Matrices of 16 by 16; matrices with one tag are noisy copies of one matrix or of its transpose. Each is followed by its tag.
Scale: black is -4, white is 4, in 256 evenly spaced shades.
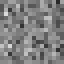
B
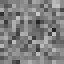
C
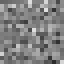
B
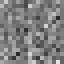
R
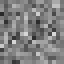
C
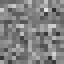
B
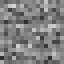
B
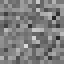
R
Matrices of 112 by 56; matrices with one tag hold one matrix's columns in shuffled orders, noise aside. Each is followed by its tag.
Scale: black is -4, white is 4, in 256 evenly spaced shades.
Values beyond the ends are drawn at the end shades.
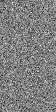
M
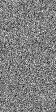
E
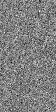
E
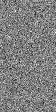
E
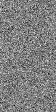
M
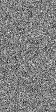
E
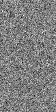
E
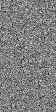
M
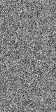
E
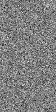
M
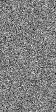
M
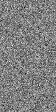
M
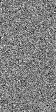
M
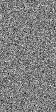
M
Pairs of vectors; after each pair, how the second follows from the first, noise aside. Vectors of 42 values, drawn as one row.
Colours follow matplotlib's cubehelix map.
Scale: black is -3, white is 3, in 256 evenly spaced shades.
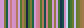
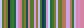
wrapped around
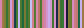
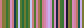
copied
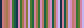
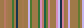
partly zeroed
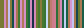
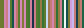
copied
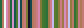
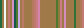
partly zeroed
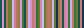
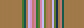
partly zeroed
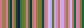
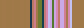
partly zeroed
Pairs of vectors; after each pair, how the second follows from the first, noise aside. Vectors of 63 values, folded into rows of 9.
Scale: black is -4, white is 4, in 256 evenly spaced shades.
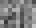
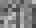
negated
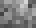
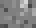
partly zeroed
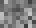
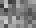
wrapped around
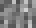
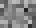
sign-scrambled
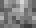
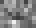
wrapped around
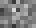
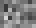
wrapped around
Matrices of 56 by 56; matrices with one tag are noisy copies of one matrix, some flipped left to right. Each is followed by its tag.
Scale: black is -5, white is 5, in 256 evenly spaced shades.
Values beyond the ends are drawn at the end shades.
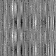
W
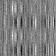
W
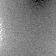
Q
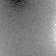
Q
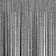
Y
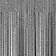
Y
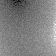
Q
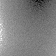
Q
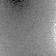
Q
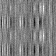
W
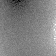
Q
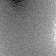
Q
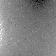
Q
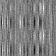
W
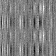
W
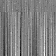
Y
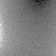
Q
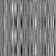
W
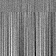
Y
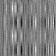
W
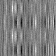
W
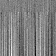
Y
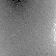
Q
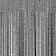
Y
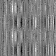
W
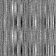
W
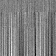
Y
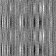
W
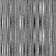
W
